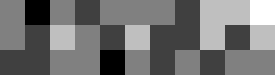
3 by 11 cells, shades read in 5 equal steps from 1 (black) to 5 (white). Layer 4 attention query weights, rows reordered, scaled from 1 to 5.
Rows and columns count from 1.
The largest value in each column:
3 2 4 3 3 4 3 3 4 4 5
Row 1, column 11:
5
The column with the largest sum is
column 11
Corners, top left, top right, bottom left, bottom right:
3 5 2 3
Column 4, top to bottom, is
2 3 3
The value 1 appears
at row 1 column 2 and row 3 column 5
